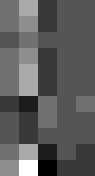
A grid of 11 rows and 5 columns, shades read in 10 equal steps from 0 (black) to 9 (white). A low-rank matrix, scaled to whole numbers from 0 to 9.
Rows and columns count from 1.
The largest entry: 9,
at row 11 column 2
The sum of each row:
18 17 16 17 18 18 14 15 14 16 18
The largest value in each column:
5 9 4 3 4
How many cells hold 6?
4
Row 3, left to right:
3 4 3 3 3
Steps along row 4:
up down up same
